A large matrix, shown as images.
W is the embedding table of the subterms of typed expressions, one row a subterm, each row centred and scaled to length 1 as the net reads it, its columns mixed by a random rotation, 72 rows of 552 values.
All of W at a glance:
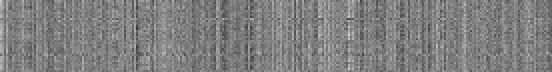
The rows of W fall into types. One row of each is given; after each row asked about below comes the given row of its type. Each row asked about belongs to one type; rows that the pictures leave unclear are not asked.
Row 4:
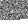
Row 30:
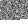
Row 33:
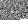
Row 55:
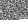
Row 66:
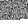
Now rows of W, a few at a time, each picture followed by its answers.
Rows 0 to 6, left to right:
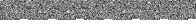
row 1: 33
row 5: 30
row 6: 66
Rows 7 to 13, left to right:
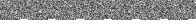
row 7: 33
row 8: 4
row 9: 66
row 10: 4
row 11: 33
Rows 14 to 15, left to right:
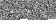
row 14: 4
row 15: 55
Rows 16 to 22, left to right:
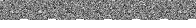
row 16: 33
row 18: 30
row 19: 30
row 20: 33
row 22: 33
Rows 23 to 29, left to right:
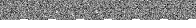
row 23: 66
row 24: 30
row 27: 4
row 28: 66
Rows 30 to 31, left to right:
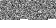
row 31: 4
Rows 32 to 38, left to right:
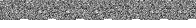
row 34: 4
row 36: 4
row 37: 33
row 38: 33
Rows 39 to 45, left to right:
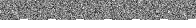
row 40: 4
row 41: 30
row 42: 66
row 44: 30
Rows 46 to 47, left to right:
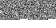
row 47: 30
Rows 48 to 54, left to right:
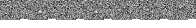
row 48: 66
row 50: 66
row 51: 4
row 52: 66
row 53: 4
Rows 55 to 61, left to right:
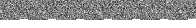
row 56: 33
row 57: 66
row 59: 66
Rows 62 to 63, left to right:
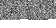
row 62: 66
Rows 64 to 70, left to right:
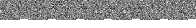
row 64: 55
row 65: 4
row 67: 33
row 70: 30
